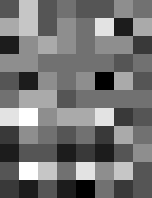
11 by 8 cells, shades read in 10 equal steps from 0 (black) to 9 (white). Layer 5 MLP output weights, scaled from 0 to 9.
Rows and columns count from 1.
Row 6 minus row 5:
1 5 1 -1 -1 4 -2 1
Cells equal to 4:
20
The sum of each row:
32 40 33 33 27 35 47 30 19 46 16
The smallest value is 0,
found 2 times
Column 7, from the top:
5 1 5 3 6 4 2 6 3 7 2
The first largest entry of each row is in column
2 6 3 1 7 2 2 7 8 2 6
